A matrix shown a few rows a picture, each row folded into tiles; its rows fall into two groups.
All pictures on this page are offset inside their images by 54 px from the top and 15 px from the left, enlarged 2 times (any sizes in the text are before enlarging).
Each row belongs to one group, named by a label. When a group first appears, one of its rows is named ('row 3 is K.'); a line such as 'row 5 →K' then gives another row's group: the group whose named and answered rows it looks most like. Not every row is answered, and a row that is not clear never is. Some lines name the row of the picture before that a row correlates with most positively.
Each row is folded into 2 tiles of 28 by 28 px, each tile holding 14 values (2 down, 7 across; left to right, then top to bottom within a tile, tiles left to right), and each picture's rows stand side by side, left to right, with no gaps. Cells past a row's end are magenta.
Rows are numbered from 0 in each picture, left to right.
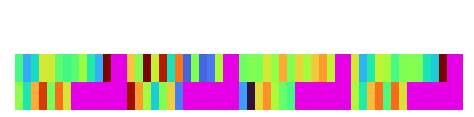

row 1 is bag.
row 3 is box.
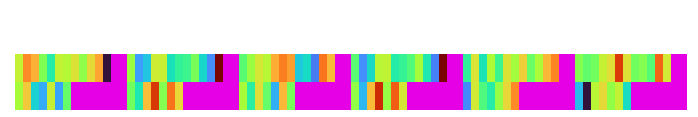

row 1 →box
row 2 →bag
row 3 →box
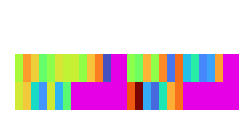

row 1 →bag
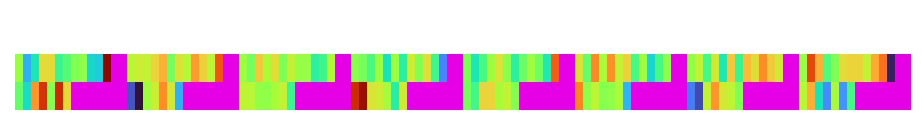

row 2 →bag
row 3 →bag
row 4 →box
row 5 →bag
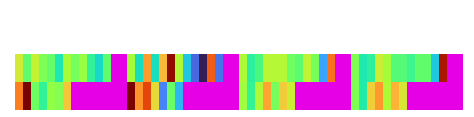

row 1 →bag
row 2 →box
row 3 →box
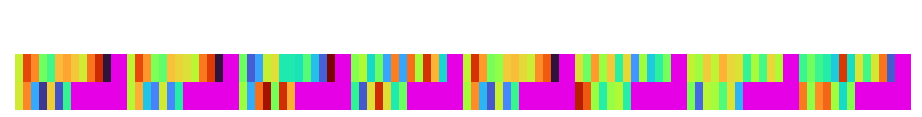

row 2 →box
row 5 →bag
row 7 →bag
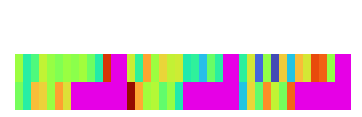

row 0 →box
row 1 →bag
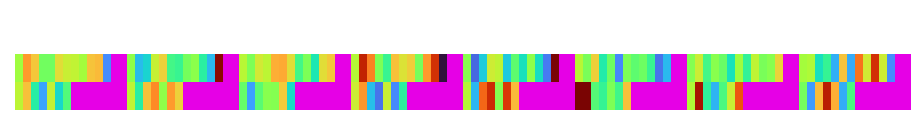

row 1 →box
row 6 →bag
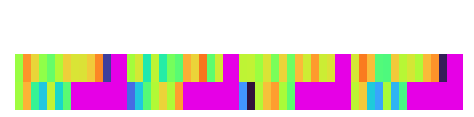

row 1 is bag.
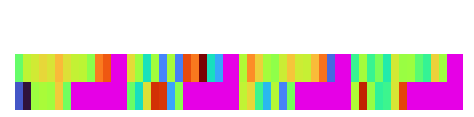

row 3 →bag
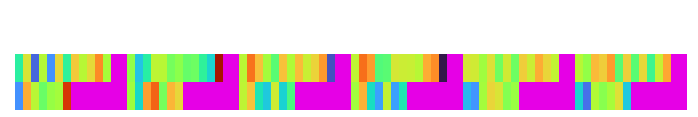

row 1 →box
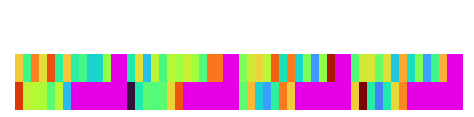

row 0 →bag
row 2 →bag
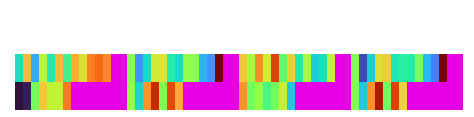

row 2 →bag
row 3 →box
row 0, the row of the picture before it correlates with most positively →1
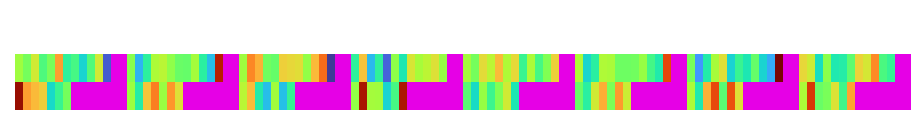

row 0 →bag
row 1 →box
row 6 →box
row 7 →bag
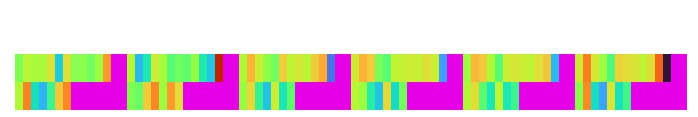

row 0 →bag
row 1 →box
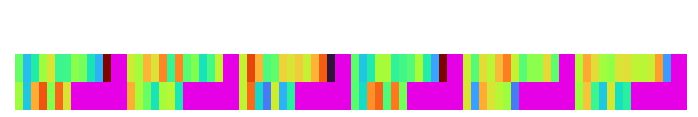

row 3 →box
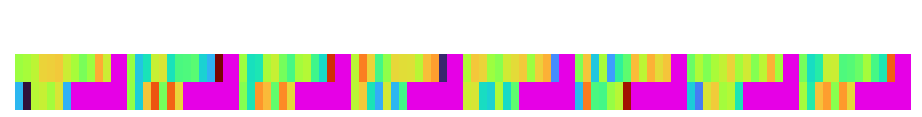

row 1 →box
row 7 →box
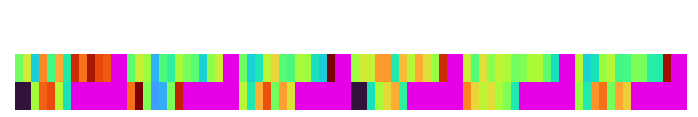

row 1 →bag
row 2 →box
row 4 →bag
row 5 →box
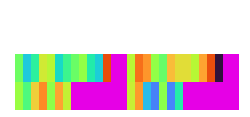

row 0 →box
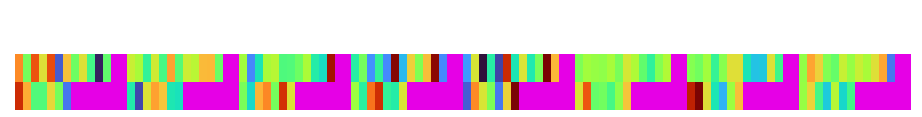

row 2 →box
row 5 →bag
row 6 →bag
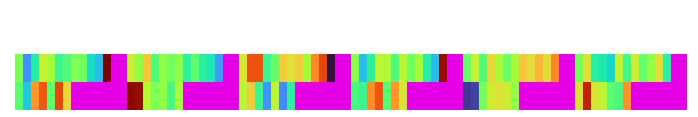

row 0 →box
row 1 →bag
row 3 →box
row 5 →bag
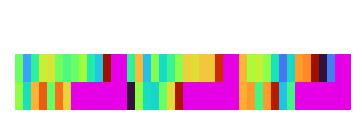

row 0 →box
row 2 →bag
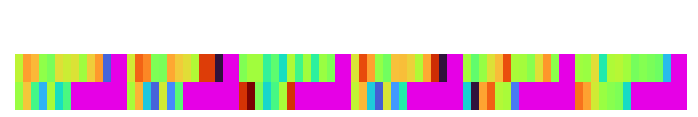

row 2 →bag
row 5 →bag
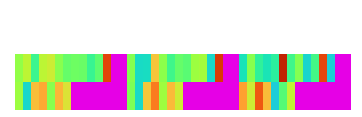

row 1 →box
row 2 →bag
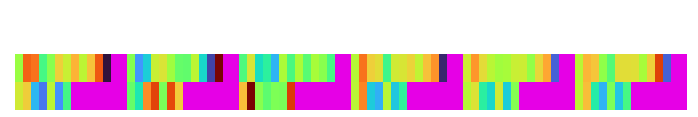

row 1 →box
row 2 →bag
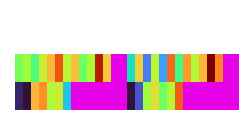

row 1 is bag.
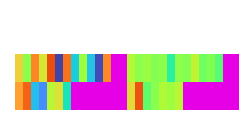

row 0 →bag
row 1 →bag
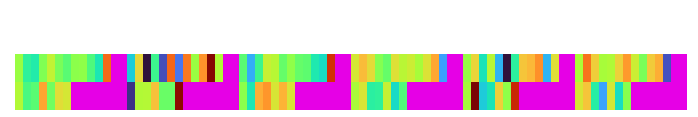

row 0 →box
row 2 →box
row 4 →bag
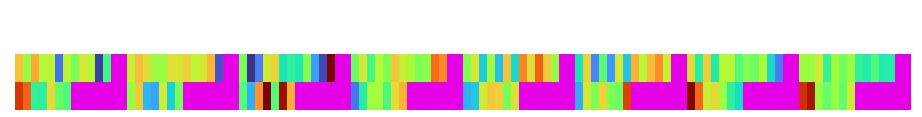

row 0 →bag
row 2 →box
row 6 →bag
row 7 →bag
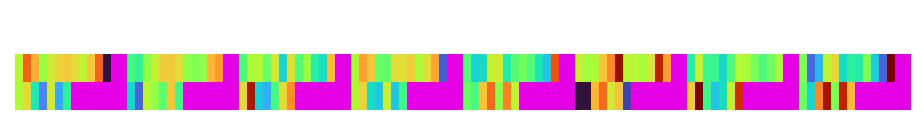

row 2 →bag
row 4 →box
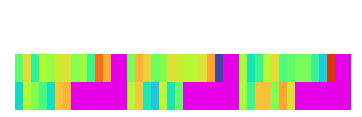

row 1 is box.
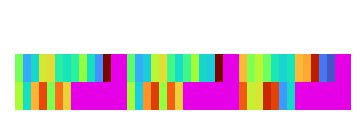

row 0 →box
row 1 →box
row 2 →bag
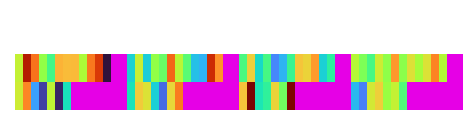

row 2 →bag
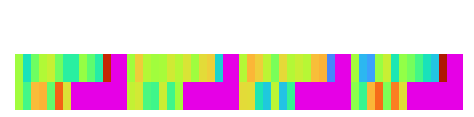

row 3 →box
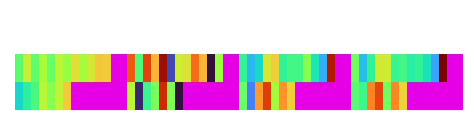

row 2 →box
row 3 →box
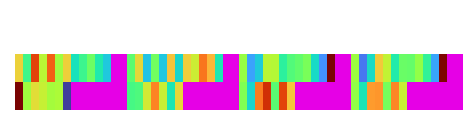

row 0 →bag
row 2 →box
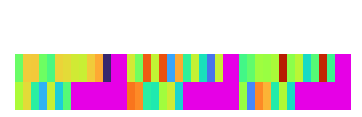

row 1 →bag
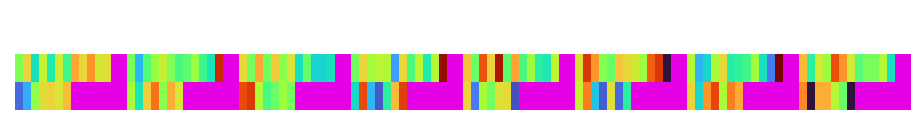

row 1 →box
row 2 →bag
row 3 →bag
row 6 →box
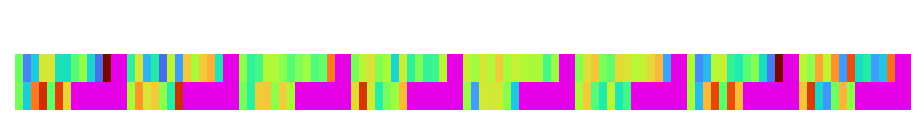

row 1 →bag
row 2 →box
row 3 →bag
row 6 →box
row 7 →bag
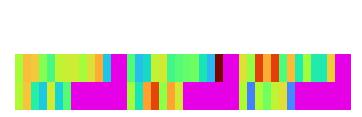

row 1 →box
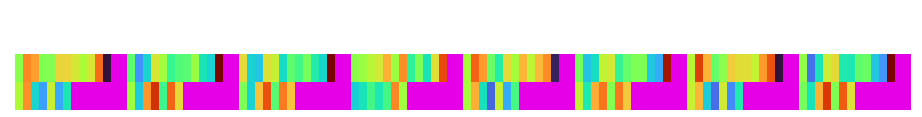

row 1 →box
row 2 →box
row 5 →box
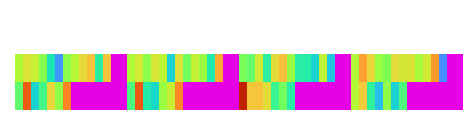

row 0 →bag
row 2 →bag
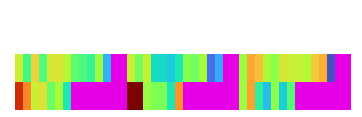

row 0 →bag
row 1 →bag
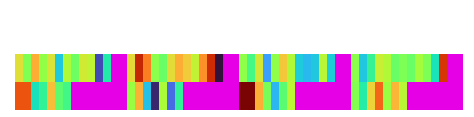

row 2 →bag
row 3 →box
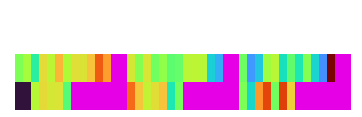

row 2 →box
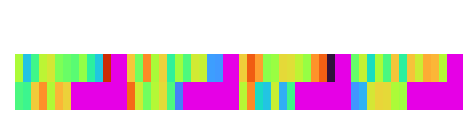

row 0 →box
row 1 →bag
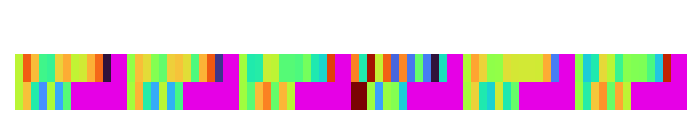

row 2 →box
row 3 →bag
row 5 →box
